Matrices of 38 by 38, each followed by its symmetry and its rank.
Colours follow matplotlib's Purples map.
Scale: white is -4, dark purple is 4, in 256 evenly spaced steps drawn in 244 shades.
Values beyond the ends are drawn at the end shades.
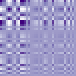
symmetric, rank one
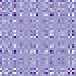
symmetric, rank two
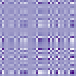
symmetric, rank one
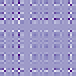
symmetric, rank one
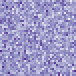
neither, full rank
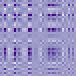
symmetric, rank two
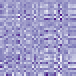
neither, rank three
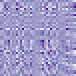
neither, rank three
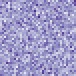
neither, full rank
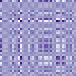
symmetric, rank two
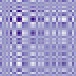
symmetric, rank one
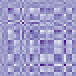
symmetric, rank two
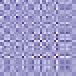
symmetric, rank two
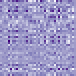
neither, rank three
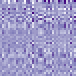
neither, rank three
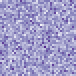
neither, full rank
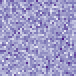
neither, full rank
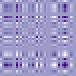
symmetric, rank one
